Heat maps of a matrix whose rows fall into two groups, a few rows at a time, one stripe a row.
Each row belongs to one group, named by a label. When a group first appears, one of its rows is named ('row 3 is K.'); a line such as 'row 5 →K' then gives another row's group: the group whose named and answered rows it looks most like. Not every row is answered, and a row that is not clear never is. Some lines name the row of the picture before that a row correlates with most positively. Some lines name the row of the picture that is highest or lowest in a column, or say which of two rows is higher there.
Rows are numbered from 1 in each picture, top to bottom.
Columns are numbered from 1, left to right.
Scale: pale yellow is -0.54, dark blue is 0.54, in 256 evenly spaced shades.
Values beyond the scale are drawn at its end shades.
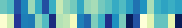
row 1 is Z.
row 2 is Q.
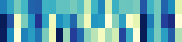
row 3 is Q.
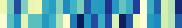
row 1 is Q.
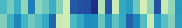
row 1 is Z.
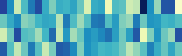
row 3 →Q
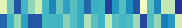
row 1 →Q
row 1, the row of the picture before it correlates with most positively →3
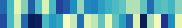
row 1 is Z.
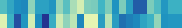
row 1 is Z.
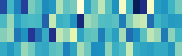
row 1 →Z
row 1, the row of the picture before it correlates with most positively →1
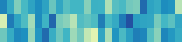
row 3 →Z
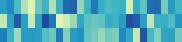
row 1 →Q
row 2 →Z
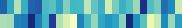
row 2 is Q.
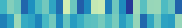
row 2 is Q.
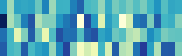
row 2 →Z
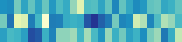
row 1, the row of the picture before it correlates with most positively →4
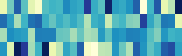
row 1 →Q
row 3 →Z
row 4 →Z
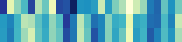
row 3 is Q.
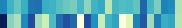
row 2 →Z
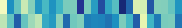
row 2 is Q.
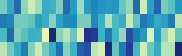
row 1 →Q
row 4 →Q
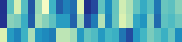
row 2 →Z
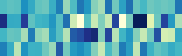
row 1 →Q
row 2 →Z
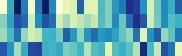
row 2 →Z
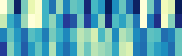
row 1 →Q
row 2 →Q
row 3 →Z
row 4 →Z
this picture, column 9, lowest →1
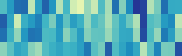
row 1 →Z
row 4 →Q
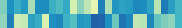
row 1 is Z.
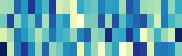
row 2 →Z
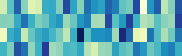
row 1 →Q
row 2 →Q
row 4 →Z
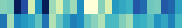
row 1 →Z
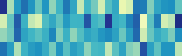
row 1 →Z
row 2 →Q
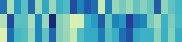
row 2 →Z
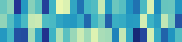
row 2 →Q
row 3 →Z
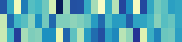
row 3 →Q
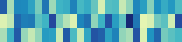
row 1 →Z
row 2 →Q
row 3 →Q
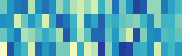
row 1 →Z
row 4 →Z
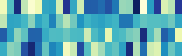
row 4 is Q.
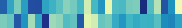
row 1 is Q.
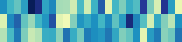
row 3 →Q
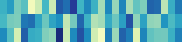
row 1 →Q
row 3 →Q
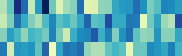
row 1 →Z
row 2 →Q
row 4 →Z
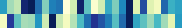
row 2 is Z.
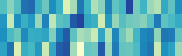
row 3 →Z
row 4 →Z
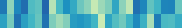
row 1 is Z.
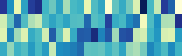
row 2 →Q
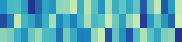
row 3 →Q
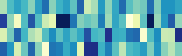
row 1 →Z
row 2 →Z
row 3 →Q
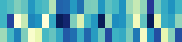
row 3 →Q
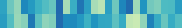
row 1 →Q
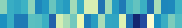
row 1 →Z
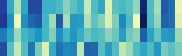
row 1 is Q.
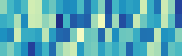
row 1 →Q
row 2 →Q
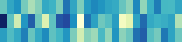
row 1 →Q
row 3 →Z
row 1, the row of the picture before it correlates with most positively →1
